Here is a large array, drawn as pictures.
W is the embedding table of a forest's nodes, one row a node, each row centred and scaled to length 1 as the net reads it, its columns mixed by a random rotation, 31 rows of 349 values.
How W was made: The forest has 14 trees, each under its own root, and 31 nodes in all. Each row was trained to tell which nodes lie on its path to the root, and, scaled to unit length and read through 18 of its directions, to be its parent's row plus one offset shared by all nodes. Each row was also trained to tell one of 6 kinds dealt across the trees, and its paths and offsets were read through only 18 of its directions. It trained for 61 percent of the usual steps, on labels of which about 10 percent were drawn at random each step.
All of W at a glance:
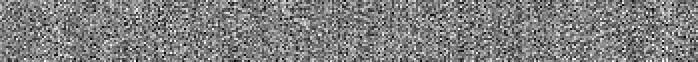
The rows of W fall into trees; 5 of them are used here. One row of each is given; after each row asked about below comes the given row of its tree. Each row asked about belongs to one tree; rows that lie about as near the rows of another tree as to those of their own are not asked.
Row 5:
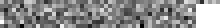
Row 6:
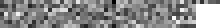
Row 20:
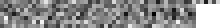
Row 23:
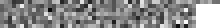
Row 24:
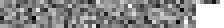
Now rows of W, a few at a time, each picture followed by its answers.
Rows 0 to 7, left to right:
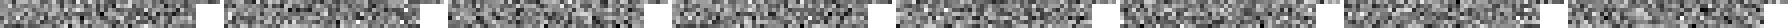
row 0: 6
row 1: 20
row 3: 6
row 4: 20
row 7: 23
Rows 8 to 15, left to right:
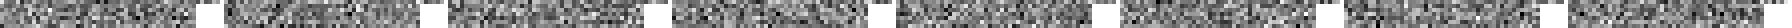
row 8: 20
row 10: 6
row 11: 24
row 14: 5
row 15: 20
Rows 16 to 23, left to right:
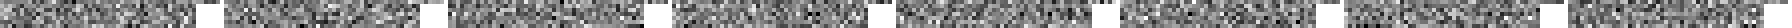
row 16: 24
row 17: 24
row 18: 6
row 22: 5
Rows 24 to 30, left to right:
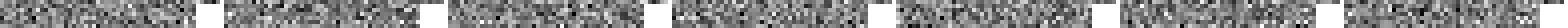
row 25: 20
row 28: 5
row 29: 23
